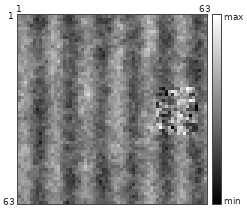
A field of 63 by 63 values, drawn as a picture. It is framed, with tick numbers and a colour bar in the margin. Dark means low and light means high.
In the middle right lies a patch that is rougher than the rest. The middle right is the roughest part. No single row or column stands out from its neighbours. No overall slope runs across the table. Upright stripes repeat 6 times across the table.
